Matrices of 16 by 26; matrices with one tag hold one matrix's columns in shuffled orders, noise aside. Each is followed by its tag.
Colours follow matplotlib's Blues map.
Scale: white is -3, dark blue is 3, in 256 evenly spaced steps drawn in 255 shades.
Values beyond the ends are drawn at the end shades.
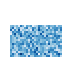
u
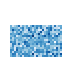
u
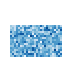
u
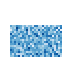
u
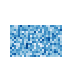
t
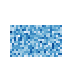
t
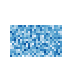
t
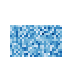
u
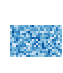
t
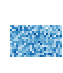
u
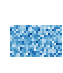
u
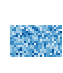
u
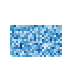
t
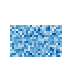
u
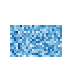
t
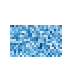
t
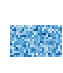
u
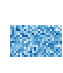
u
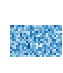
t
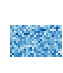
u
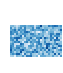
t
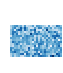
u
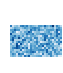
t
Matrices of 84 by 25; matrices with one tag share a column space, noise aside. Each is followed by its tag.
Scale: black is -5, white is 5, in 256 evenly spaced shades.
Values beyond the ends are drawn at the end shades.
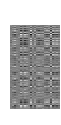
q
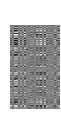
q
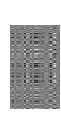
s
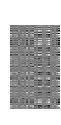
q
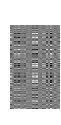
s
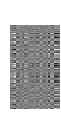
s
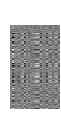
s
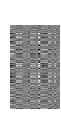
s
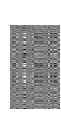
s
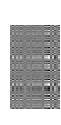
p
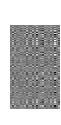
q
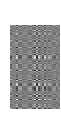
p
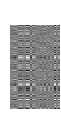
p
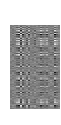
q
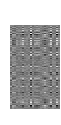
q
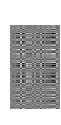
s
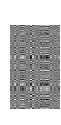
p
